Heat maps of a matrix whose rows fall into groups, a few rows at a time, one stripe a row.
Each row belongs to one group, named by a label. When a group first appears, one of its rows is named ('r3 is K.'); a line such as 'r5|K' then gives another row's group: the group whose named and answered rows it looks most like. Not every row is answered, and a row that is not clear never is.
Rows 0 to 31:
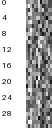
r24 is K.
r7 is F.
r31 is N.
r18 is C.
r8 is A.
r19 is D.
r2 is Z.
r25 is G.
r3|A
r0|D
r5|A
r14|C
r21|F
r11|Z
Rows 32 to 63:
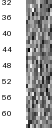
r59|Z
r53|F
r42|C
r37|F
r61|G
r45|A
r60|Z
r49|D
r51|K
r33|D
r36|N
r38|F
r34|K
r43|D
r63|G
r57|C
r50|D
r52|K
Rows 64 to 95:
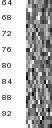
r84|C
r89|D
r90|G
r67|C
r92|C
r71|D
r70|G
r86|A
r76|G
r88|G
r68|G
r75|K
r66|A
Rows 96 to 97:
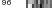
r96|D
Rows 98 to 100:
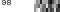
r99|D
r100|A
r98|N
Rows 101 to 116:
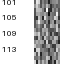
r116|N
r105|G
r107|F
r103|D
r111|D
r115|C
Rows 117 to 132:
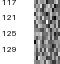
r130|K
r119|Z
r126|K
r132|Z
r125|K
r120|F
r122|D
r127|G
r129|C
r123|F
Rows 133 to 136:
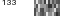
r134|N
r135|G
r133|D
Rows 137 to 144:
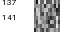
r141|N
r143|N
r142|F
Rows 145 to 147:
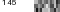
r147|Z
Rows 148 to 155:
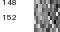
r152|K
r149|K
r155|F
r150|K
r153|Z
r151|F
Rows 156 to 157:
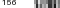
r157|N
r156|N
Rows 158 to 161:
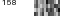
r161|G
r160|A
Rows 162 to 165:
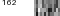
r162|K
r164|N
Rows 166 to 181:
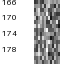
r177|C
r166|G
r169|D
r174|Z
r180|C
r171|F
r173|G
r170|K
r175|C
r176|Z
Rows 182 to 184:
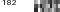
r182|A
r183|C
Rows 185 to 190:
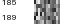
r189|F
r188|C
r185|F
